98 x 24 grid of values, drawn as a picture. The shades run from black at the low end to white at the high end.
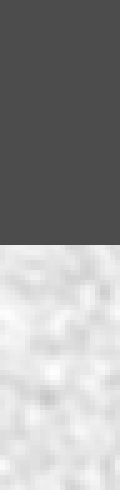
The table splits into 2 rows of 1 panel. Panel 1,1: low, flat. Panel 2,1: very high, blotchy, faint in contrast.
